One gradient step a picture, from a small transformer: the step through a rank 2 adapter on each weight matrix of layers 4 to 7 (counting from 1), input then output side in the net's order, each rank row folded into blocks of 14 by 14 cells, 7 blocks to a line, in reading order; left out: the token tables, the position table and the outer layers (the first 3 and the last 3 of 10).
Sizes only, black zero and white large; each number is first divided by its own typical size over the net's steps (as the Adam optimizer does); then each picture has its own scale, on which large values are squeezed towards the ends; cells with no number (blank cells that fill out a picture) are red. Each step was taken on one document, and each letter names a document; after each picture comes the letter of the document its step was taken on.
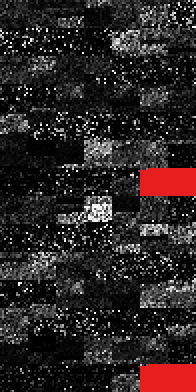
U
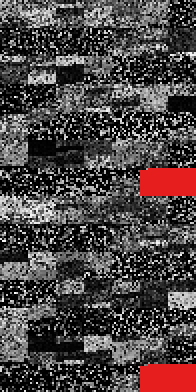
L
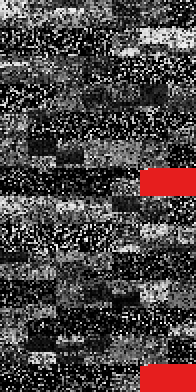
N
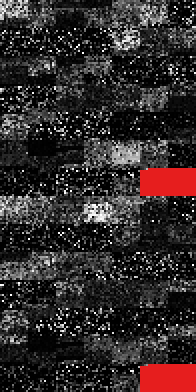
U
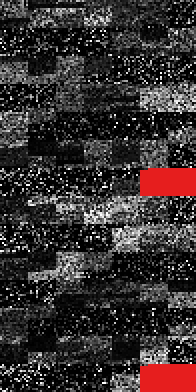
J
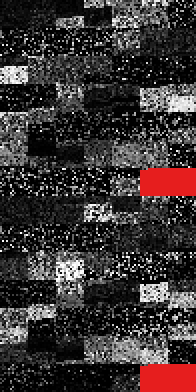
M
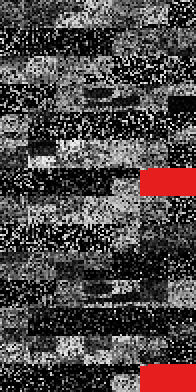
N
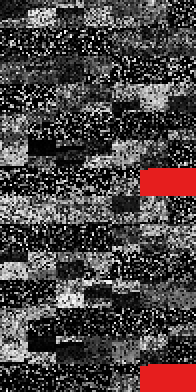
L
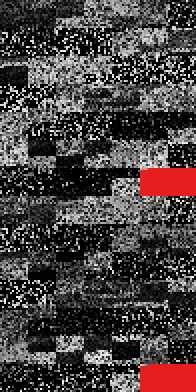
N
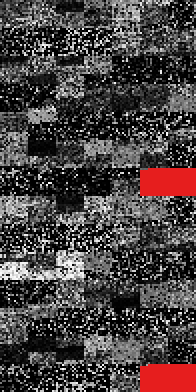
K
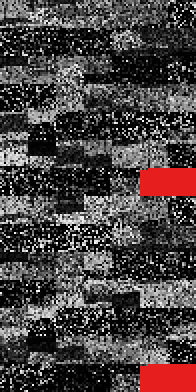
K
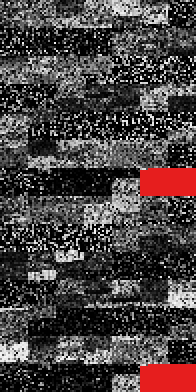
N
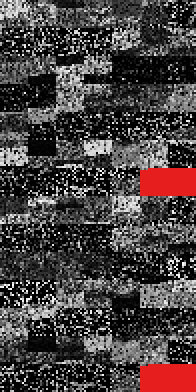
K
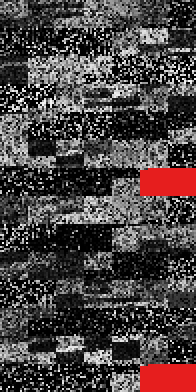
N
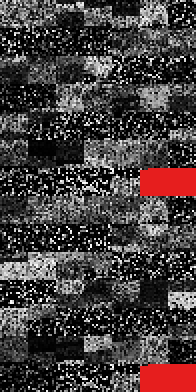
L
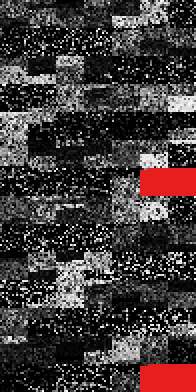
M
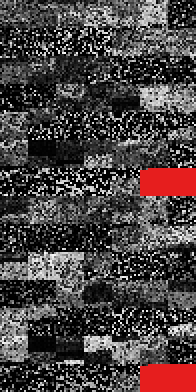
L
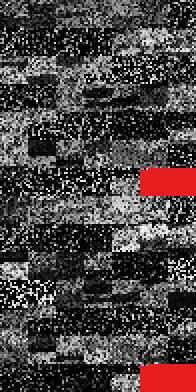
N
